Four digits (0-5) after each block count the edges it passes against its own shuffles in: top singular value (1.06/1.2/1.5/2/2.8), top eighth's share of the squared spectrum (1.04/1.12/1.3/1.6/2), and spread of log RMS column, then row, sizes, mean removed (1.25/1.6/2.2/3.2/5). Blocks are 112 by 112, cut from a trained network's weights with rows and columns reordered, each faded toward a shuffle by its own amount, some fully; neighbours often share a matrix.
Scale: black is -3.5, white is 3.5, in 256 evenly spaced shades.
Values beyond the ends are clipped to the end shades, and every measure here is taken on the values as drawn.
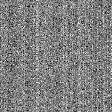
3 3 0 3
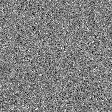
0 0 0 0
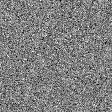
0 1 0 0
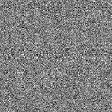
3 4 2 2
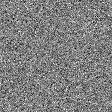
0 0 0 0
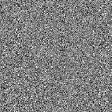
3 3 3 1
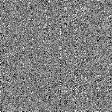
3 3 3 1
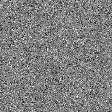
2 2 1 0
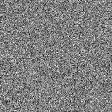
2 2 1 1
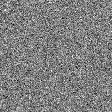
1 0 0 0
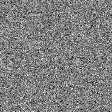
1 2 0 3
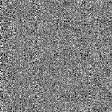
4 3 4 1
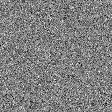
0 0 0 0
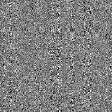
3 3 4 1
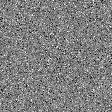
0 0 0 0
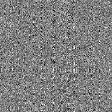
3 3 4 0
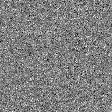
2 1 1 0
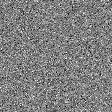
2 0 0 0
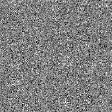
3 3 3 1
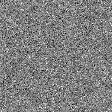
2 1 1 0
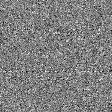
1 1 0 2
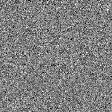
1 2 0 2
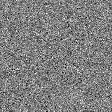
0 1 0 1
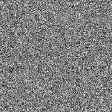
3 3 1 1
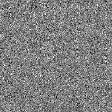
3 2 2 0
